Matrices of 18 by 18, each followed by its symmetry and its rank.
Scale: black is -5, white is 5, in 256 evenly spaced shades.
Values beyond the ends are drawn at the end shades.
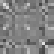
symmetric, rank three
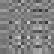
neither, rank two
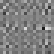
neither, rank three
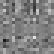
neither, rank three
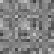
symmetric, rank two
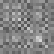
symmetric, rank three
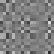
neither, rank two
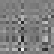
neither, rank two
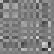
symmetric, rank two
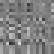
neither, rank three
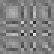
symmetric, rank two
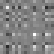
symmetric, rank two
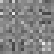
symmetric, rank three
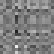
neither, rank two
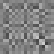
symmetric, rank three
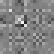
symmetric, rank three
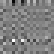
neither, rank two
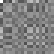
symmetric, rank two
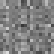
neither, rank three
